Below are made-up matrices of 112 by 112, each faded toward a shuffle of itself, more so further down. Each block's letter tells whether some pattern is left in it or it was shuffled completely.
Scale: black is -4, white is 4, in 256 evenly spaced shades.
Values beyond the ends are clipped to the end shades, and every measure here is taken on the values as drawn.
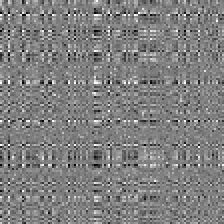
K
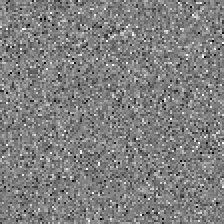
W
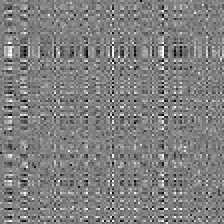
K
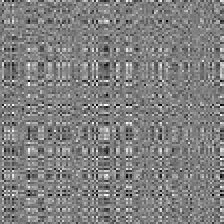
K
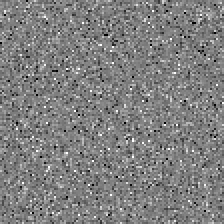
W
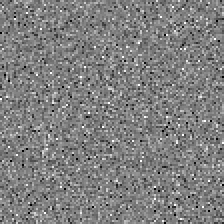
W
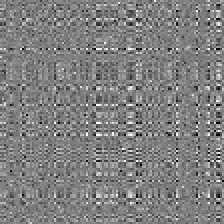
K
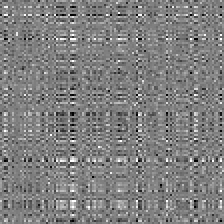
K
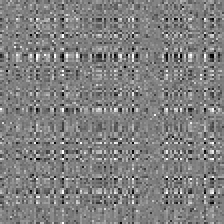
K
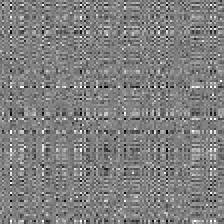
K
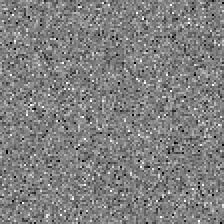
W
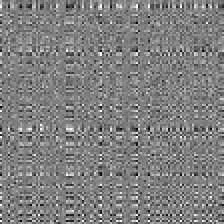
K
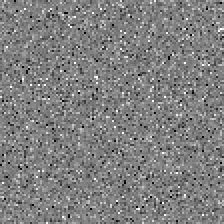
W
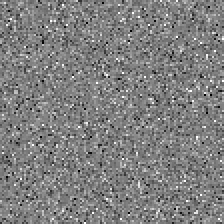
W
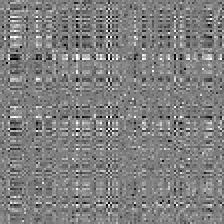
K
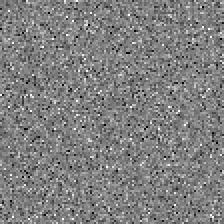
W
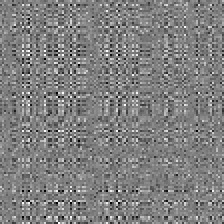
K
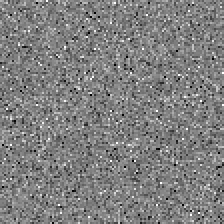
W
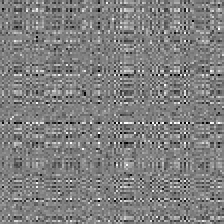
K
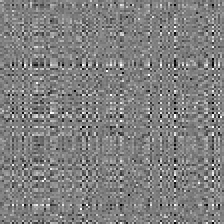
K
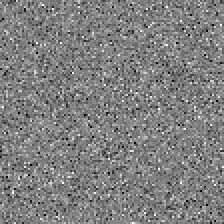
W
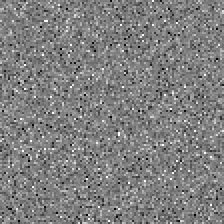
W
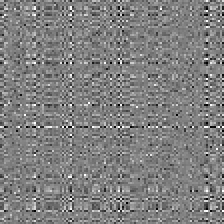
K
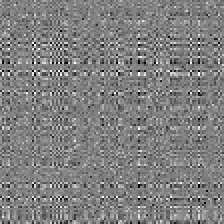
K
